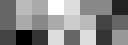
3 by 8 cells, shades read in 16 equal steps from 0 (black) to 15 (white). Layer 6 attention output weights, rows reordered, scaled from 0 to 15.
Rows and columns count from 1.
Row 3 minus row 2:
-2 -10 -5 3 -6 2 -1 3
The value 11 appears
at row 1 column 2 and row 2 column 6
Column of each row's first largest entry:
4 5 4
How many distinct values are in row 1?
7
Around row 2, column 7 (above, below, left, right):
8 3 11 6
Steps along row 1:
up down up down down same down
